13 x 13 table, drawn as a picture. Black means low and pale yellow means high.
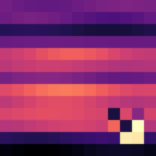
Grain: streaks across. Average level on the scale: 40%. Odd patch: rougher, in the bottom right. Slope: none. Roughest part: bottom right.
